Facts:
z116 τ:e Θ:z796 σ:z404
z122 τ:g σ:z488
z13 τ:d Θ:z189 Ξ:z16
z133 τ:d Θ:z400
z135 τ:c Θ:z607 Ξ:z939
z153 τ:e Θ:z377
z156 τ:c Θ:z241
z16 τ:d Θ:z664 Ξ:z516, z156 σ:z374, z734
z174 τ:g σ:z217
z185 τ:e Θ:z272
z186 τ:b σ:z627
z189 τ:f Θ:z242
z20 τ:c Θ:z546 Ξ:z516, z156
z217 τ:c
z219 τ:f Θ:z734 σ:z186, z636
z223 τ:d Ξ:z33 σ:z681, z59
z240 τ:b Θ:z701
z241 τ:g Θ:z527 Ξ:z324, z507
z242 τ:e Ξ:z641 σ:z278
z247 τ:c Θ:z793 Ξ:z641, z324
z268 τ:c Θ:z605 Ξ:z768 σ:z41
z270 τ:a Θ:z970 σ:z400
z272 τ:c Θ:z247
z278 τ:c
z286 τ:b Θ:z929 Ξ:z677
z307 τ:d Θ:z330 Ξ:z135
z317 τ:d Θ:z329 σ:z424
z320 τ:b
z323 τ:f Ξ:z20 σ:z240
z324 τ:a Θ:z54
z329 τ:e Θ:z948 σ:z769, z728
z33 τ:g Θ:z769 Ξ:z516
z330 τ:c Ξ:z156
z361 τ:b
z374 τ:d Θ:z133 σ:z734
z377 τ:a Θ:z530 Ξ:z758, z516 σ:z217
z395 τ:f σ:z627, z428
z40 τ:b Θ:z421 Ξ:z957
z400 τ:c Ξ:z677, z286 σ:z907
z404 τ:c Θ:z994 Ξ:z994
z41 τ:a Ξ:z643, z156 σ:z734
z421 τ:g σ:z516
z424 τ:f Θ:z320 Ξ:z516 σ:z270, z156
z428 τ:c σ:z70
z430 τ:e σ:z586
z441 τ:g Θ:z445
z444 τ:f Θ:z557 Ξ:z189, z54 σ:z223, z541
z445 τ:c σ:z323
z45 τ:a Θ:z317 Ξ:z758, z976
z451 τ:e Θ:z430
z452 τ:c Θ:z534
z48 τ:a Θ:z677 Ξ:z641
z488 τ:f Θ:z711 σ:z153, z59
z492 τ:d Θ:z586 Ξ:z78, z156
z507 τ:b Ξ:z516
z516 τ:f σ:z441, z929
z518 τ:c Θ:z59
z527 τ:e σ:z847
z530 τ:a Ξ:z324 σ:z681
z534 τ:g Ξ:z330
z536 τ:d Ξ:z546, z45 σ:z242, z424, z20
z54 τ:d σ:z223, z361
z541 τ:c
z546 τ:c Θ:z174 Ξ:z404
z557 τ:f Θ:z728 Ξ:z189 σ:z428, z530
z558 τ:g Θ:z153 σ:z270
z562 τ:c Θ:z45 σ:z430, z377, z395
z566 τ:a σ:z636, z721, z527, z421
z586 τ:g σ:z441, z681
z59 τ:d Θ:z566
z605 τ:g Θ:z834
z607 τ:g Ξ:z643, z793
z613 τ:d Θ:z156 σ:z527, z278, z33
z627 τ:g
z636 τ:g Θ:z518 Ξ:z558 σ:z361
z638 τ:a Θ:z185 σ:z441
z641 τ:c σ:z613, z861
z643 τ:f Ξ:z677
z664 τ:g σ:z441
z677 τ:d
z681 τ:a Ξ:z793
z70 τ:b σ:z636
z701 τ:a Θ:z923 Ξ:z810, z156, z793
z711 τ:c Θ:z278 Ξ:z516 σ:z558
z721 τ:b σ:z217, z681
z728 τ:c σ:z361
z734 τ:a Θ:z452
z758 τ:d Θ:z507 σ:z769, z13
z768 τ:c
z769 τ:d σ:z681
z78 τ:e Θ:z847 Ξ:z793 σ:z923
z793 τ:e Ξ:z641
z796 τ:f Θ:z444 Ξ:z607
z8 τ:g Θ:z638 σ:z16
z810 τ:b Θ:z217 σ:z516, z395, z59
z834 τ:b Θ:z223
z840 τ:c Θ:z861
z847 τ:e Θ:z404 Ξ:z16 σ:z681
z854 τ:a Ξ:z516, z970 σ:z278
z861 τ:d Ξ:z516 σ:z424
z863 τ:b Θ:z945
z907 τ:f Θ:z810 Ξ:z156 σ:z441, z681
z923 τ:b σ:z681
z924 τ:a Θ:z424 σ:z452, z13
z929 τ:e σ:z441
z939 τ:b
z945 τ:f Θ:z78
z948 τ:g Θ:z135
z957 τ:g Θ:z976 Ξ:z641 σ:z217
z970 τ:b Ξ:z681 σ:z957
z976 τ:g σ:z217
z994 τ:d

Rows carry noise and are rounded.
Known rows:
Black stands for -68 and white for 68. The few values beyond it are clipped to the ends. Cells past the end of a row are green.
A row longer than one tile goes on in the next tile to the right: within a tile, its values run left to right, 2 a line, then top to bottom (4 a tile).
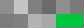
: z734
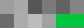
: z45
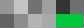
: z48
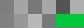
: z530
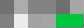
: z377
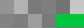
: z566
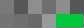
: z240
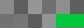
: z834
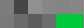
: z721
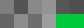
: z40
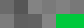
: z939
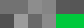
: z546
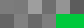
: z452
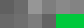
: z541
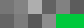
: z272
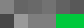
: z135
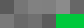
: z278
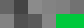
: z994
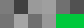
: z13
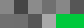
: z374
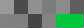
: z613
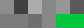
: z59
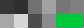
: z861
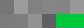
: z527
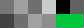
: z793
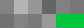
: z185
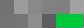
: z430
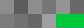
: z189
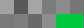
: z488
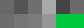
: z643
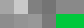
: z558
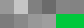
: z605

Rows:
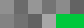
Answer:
z945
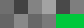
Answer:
z970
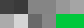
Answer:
z516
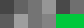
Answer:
z330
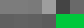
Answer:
z641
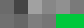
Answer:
z361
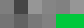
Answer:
z395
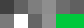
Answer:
z20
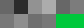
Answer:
z223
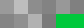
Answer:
z441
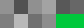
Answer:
z907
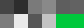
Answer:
z16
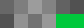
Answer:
z404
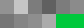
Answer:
z8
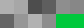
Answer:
z948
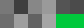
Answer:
z492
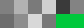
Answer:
z681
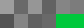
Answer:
z562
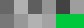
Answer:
z41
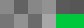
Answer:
z796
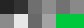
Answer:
z507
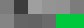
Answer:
z769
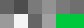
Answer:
z424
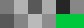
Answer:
z607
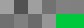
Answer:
z219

